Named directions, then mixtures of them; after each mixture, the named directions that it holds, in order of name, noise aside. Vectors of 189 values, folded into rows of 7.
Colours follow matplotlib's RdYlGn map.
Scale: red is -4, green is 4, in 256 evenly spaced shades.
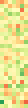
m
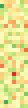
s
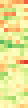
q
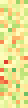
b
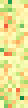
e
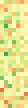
b, e, s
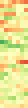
q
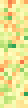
b, q, s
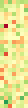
b, e, s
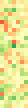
b, e, q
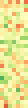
b, e, q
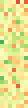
b, q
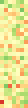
m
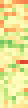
q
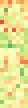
b, m, q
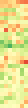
m, q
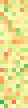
b, e, m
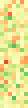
b, q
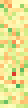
b, m, s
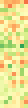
m, q, s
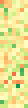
b, m, s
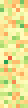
b, e, s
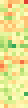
q, s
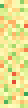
s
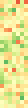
b, e, q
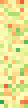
m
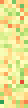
m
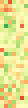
e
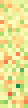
b, m, s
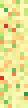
b, e, s
